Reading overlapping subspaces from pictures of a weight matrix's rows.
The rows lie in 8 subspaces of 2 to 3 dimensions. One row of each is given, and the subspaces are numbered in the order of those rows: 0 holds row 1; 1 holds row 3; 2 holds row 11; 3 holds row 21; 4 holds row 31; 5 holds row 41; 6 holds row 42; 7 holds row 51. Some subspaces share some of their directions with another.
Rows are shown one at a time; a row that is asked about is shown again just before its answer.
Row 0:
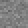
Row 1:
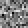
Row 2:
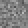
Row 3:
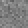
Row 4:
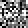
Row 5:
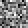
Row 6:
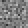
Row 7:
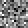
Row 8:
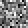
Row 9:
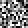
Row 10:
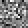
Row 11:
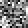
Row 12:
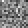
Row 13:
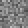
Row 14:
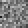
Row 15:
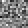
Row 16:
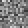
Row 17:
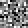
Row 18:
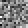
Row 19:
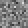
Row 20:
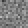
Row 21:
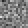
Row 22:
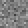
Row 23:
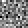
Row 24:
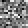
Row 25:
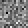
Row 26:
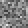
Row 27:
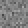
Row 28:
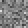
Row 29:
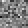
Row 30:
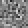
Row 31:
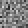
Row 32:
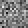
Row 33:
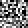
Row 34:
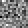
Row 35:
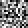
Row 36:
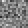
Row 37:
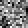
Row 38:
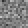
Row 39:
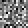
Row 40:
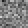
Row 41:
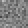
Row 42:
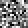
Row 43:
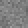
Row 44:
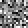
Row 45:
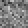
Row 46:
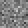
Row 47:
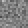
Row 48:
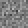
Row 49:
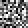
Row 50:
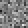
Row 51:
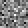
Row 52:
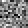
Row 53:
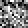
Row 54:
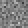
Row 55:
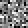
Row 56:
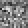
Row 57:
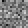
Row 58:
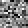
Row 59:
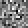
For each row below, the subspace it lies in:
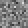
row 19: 6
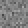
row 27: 0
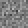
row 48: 4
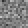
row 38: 0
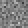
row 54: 6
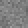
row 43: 2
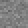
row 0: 0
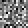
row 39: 5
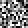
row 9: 6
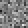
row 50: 3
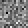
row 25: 5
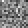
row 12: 7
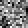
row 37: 2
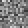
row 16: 2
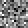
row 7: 7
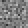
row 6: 1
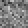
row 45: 1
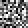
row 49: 5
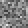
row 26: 2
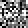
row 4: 4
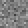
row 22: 7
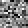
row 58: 0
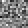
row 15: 0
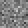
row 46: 7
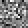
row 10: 4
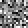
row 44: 3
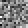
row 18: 4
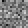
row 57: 3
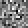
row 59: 4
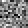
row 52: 0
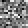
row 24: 0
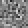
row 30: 4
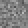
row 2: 6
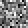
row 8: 5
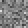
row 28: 3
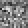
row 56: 1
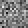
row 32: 4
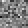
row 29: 0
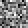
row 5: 5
